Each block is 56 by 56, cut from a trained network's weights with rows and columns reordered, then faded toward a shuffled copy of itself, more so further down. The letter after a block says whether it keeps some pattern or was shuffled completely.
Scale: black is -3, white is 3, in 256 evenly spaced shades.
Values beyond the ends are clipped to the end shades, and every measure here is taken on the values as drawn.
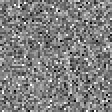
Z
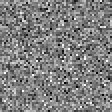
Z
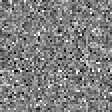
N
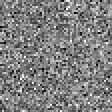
Z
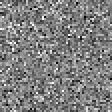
Z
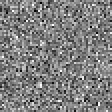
N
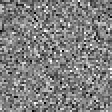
Z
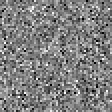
N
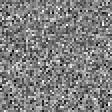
Z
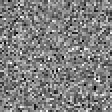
Z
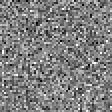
Z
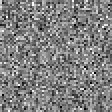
N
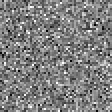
Z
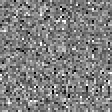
N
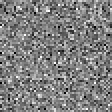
N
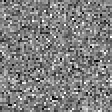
Z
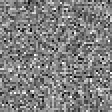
N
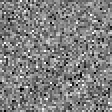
Z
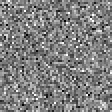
Z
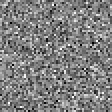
Z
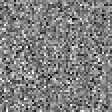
N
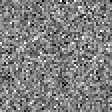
Z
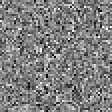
N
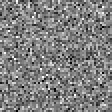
Z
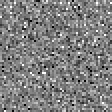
Z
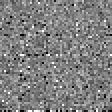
N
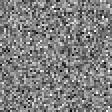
Z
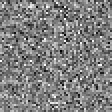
N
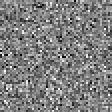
N
